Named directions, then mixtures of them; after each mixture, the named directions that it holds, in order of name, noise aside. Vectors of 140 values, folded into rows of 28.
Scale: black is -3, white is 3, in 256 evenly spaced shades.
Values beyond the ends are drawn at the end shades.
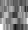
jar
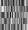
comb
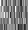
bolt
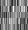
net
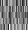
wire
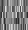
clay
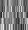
clay, jar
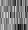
bolt, jar, net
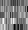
comb, jar, net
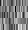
bolt, clay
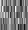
bolt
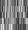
clay, jar, net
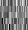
jar, wire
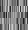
clay, net, wire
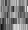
jar, net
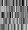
comb, wire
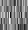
bolt, net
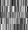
jar, net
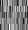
clay, net, wire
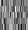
bolt, clay, comb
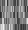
clay, jar, net
